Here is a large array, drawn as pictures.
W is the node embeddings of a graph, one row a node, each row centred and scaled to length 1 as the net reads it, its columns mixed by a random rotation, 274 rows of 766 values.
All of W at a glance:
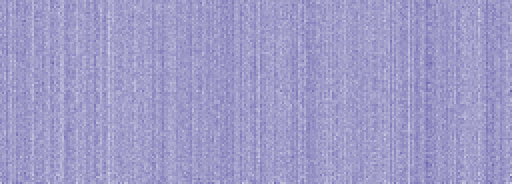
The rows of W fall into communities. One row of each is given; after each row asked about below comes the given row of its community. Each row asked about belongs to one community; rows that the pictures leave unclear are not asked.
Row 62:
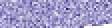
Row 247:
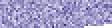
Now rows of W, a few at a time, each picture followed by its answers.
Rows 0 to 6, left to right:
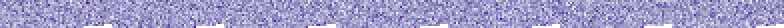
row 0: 62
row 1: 247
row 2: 62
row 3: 62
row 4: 62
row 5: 247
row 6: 62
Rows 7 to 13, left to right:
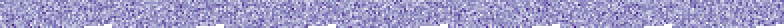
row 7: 247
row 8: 247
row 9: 247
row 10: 247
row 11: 247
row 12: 247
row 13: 62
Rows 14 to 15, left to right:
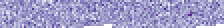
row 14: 62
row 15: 62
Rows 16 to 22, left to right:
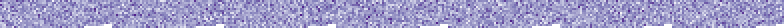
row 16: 247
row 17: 62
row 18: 62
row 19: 62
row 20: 62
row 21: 62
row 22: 247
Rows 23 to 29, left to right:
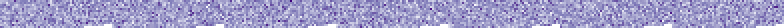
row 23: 62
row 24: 62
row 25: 62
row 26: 62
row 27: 62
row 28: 247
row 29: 247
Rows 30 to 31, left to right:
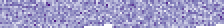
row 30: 62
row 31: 62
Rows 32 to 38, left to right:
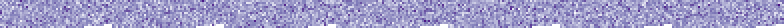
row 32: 62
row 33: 247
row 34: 247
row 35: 62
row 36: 247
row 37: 247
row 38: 62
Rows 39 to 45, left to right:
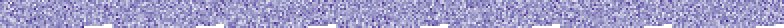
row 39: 247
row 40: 62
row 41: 62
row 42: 62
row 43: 62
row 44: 62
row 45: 62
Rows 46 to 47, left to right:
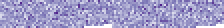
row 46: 247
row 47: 62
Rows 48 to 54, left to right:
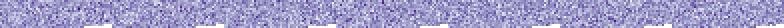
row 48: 247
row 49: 247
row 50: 62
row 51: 62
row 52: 62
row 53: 62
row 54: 247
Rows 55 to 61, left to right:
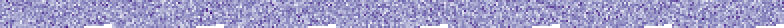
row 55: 62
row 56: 62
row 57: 62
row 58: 62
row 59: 247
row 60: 247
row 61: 247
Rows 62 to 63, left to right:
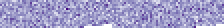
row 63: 247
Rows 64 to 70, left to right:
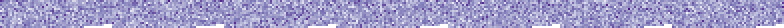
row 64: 247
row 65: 62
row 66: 62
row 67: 62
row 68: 247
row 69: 247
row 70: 247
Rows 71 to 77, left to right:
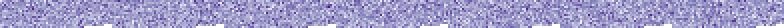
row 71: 62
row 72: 62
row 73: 247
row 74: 62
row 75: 247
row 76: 62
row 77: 62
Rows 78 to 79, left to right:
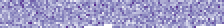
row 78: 62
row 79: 62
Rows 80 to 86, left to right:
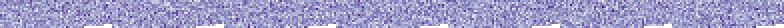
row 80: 62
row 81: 247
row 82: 62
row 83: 62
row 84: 247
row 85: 247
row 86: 247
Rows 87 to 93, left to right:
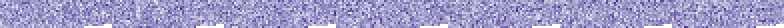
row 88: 247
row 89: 247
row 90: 247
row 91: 247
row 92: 62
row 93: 247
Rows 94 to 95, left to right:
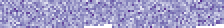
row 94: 247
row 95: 247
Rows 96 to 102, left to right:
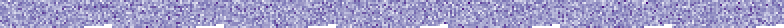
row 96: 247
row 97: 247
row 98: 247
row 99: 62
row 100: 247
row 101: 247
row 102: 62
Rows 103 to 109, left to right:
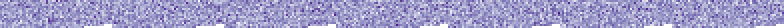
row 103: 62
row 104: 247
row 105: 62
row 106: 247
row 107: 62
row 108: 247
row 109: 62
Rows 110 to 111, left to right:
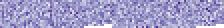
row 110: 247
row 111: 62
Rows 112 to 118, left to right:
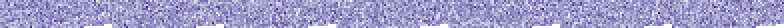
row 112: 62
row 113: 247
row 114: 247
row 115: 62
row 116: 62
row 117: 62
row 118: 247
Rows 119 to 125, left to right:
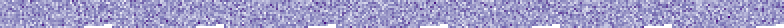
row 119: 62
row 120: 62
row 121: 247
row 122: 247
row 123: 247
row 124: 247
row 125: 247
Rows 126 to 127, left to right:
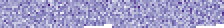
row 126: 62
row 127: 62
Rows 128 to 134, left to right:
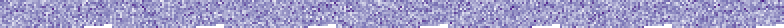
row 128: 247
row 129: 62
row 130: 62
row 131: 247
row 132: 247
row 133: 247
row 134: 247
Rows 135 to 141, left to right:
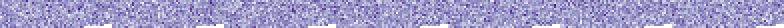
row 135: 247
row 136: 247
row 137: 247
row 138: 62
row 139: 62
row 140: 62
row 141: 62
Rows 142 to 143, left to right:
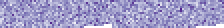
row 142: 62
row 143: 247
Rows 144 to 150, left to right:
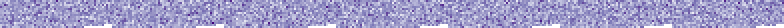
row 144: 62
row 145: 62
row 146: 247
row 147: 62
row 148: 247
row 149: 62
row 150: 62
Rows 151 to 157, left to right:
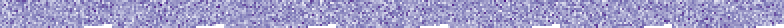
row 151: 62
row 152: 62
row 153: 62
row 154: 247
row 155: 62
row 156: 247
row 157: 247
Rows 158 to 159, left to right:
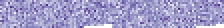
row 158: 247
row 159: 62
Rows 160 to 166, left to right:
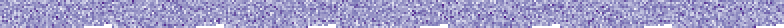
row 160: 247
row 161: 247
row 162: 247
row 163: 62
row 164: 247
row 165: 247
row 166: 247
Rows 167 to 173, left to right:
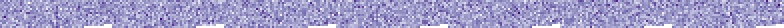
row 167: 247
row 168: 247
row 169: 62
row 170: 62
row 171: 247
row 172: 62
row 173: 62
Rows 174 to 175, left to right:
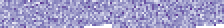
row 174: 62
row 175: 247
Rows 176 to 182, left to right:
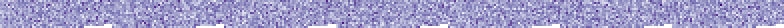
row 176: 62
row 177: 247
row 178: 247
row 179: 62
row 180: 247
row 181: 247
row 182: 62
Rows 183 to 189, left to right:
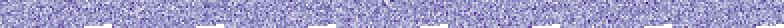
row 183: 247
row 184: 247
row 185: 247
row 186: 62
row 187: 247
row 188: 62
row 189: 247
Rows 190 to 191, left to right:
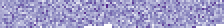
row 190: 62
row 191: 247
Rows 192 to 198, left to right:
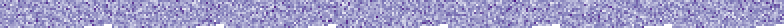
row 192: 62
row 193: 247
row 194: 247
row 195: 62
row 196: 247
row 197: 247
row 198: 62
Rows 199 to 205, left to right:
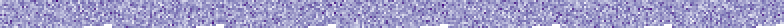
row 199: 62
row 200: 247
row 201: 62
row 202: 62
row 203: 62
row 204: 247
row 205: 247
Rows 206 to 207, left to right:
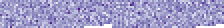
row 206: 62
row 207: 247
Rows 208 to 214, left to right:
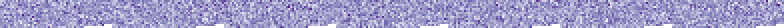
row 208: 62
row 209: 62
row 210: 247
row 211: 62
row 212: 62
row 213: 62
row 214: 62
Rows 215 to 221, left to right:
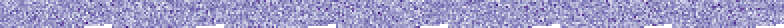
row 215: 247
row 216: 247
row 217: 62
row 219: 62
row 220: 62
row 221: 247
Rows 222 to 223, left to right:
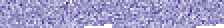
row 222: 62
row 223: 62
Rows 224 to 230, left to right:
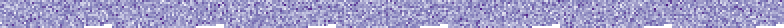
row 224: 247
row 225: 62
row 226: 247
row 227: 247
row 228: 62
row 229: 62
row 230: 62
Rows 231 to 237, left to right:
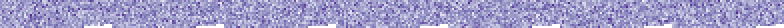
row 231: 247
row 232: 62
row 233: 247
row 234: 247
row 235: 247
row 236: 247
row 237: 62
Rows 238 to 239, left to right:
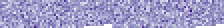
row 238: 247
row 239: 62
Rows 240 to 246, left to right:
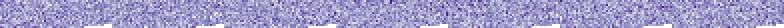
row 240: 247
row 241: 62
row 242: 62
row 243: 62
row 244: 62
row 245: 247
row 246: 247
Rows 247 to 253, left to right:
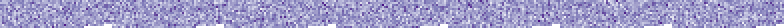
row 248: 247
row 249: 247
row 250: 247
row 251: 62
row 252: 62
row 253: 247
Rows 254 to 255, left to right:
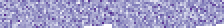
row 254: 62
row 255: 247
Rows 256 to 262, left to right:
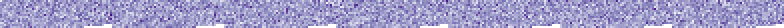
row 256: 62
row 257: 247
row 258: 62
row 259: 62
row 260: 62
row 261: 62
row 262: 62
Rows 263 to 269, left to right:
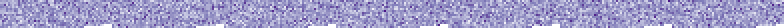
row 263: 62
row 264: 247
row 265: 247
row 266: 247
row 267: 62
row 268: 62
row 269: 247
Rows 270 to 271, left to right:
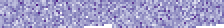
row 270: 62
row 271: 247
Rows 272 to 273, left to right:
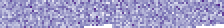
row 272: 62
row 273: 62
